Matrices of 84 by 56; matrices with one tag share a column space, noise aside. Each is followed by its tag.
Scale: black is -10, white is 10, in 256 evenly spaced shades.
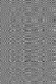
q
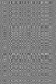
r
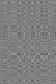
r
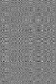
q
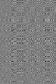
q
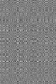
q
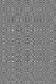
q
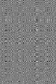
q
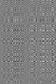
q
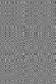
r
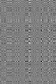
q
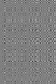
q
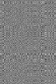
r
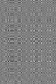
q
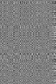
r
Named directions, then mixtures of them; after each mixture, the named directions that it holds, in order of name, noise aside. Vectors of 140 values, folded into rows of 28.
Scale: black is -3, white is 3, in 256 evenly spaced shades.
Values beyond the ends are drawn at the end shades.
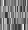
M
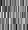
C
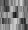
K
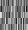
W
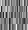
C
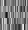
M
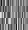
C, W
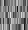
K, M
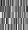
C, W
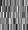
C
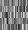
M, W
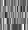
M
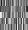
C, W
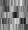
K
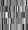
C, M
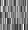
M, W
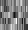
K, W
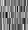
C, M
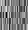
C, M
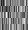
C, M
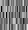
C, W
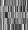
M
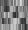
K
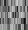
K, M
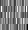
C, W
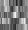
K
